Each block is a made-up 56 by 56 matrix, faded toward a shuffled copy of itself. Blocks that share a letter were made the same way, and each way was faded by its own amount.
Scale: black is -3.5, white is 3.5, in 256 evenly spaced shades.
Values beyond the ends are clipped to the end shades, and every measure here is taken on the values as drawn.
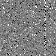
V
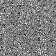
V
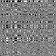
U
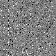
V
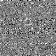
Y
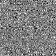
Y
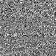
Y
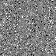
V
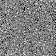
V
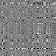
U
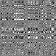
U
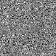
Y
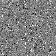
V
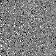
V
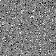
V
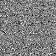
Y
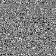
Y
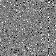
V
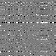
U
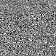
Y
